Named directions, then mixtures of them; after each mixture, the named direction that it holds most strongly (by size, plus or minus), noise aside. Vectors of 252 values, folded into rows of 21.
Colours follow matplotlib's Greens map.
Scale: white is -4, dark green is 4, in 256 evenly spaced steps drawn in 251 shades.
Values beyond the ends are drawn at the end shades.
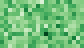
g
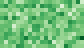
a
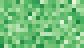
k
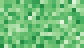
k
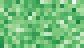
k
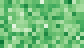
g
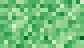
a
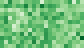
a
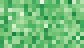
g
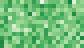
k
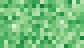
a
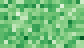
a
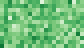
k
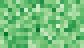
g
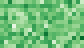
a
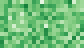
g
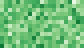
k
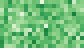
g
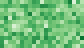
a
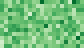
k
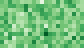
g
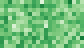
a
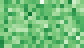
k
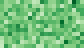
k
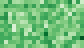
a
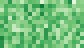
k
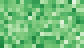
k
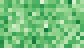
k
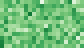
k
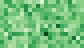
g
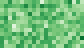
a
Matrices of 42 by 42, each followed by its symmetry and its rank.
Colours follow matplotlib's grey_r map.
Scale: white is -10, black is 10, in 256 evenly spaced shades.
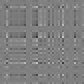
symmetric, rank two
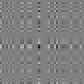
neither, rank one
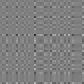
symmetric, rank one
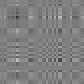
symmetric, rank one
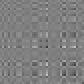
symmetric, rank two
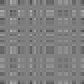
symmetric, rank one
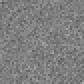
symmetric, full rank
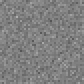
symmetric, full rank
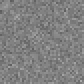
symmetric, full rank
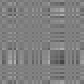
symmetric, rank one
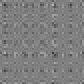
symmetric, rank two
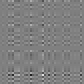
neither, rank one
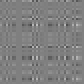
neither, rank one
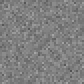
symmetric, full rank
